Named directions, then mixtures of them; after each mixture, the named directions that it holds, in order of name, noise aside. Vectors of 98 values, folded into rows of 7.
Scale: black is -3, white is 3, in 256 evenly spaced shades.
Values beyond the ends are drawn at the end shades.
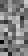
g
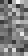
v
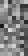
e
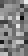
e, g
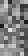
e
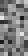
g, v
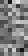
v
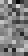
v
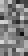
g, v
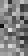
e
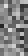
e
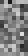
e, v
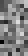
g, v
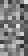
e, g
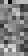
e, v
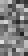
g, v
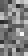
g, v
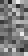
v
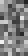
g, v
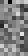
e, v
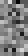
v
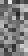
e, v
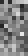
e, v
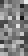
e, g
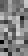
g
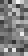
v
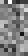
e, v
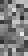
g, v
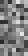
g, v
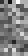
v
